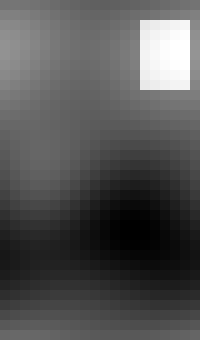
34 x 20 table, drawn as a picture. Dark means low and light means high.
An odd patch, higher than its surroundings, sits in the top right. No regular stripes run through it. Values change most from cell to cell in the top right. On average the colour sits 30% of the way up the scale. The top middle is the smoothest part. The top right is the ninth with the highest average.
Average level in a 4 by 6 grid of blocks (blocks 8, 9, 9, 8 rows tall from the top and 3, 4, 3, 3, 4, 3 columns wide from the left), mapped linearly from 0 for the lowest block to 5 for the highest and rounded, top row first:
333355
322223
111001
111111
